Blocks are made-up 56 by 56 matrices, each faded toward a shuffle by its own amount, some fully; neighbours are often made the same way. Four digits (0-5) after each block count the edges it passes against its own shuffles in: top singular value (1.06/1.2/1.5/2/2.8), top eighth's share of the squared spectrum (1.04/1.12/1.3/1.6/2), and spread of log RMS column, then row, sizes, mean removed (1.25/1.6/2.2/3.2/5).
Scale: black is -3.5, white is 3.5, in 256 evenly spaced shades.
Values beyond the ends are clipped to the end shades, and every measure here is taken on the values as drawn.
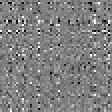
4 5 3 3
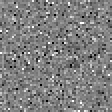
2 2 0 0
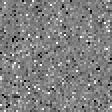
0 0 0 0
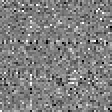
3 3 1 2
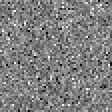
0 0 0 0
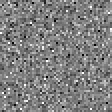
0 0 0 0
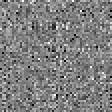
3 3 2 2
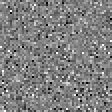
0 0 0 1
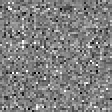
2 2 1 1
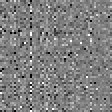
4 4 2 2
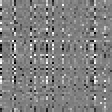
5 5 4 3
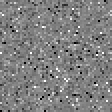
1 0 0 0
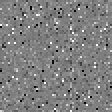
1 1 0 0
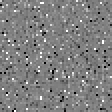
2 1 0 0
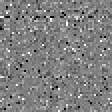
3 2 0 1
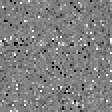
2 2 0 1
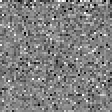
1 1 0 2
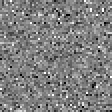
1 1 0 2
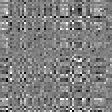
5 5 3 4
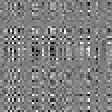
5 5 4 4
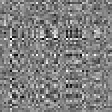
5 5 3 3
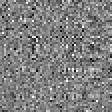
4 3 2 2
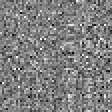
3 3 1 1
